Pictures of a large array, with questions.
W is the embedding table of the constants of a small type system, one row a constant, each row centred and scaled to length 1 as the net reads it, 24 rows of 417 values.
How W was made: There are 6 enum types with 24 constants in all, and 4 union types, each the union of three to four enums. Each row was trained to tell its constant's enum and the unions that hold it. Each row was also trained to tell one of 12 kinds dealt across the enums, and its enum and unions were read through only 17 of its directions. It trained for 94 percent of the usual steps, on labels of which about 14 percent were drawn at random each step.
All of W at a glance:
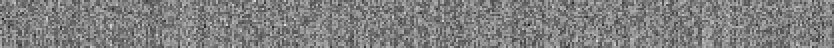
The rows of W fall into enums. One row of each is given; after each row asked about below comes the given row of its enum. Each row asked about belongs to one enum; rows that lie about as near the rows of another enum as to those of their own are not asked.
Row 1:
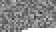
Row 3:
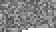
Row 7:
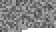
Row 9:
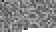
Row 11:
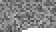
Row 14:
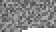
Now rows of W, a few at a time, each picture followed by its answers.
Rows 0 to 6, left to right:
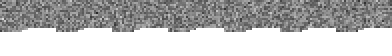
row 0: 7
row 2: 1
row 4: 9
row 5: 3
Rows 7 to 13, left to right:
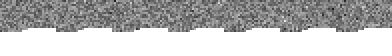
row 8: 11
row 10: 11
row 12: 11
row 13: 1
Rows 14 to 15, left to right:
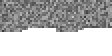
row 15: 14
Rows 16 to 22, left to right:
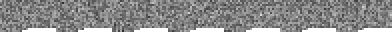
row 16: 14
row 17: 3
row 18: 1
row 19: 9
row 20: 14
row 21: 14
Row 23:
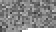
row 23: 7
